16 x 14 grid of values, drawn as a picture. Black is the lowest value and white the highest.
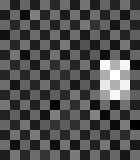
The field is checkered. Overall the values sit about 30% of the way up the scale. In the middle right lies a patch that is higher than the rest. The ninth with the highest average is the middle right.
